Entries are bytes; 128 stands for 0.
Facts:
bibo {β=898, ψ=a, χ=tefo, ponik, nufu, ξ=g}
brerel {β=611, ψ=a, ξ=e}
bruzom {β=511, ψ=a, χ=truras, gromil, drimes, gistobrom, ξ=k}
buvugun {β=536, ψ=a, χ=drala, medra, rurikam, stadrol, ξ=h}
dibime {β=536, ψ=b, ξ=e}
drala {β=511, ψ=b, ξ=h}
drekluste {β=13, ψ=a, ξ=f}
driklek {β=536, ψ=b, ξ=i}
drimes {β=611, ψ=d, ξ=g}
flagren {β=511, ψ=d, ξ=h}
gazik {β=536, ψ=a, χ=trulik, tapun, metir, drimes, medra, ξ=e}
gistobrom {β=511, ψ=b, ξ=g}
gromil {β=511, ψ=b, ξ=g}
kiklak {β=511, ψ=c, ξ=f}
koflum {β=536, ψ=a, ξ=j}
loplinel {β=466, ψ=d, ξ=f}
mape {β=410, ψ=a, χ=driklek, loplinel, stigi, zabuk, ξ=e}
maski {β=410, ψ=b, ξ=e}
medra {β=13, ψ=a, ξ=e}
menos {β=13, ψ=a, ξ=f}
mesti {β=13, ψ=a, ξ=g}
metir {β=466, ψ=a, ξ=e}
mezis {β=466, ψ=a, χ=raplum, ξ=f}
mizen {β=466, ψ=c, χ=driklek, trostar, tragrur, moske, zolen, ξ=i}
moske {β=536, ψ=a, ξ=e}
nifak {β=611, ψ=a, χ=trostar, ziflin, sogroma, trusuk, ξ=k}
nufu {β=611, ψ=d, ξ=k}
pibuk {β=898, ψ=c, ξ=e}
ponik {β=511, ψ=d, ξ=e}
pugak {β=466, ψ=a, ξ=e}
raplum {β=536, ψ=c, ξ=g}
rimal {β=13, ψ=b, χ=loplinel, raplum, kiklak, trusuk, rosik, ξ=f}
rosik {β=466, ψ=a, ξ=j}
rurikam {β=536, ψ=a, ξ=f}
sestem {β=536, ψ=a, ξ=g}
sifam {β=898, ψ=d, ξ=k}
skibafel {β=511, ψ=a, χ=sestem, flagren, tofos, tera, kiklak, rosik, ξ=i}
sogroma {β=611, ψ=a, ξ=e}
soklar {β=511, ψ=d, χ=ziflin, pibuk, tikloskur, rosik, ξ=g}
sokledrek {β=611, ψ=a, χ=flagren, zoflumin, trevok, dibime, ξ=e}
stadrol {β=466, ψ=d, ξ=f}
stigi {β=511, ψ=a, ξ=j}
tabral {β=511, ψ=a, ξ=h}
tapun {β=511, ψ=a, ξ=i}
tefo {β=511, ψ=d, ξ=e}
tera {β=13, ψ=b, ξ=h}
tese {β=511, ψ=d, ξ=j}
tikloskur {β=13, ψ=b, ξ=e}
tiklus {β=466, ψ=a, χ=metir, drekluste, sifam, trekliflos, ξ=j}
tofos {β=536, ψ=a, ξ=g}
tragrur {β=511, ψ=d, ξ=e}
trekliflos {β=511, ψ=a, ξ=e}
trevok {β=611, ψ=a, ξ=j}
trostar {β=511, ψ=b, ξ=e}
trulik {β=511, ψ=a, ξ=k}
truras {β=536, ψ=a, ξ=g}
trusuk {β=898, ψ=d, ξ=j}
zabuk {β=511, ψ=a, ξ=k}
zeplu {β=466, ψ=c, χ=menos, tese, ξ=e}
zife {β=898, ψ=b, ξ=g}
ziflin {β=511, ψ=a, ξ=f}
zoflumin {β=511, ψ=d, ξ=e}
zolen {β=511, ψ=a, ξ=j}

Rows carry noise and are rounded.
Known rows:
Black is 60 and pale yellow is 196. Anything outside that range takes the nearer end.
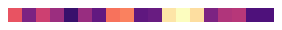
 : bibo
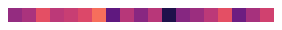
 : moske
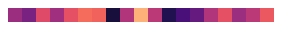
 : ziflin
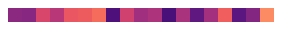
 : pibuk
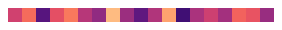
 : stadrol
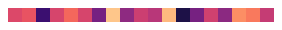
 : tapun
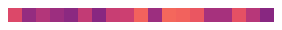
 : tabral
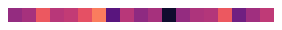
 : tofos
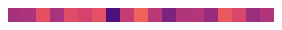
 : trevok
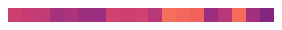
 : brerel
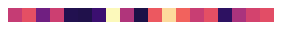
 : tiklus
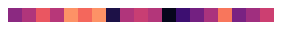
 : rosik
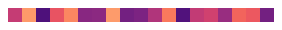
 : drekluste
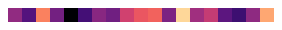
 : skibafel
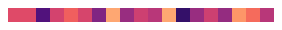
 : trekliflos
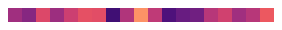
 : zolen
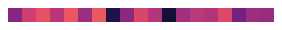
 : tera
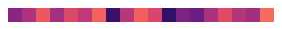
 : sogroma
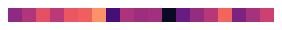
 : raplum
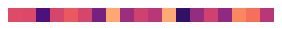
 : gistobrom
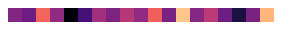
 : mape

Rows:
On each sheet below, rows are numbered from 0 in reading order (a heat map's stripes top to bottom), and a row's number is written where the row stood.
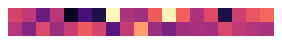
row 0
bruzom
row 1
zoflumin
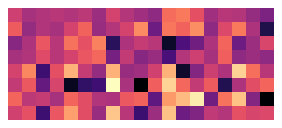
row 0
maski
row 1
tese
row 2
loplinel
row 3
dibime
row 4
drimes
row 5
gazik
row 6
nufu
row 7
sifam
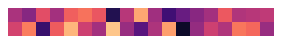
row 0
flagren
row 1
metir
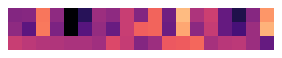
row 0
mizen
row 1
soklar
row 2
pugak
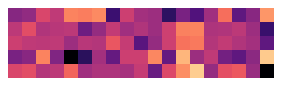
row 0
trusuk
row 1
mesti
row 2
koflum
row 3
nifak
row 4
menos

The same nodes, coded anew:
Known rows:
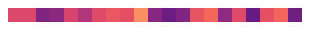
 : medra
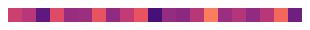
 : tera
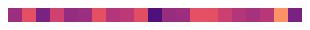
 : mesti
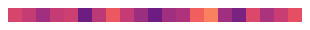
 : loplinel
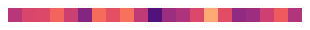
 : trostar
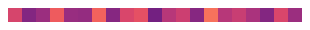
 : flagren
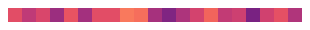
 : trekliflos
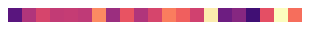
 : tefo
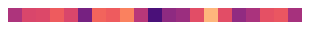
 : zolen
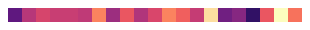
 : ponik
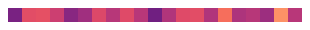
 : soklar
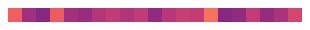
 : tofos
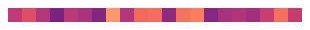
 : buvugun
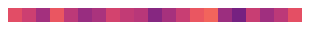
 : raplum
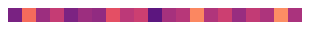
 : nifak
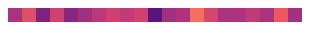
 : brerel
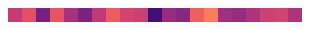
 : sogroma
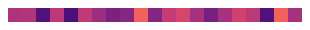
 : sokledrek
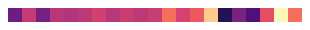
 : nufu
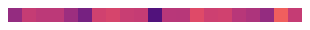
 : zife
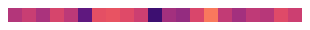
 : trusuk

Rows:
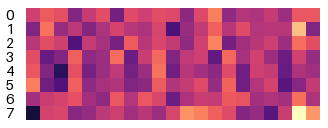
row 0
gazik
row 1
rimal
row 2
tiklus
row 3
zoflumin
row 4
trevok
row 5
dibime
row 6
tabral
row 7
bibo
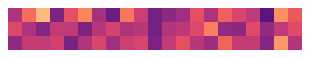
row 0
bruzom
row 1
rosik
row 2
skibafel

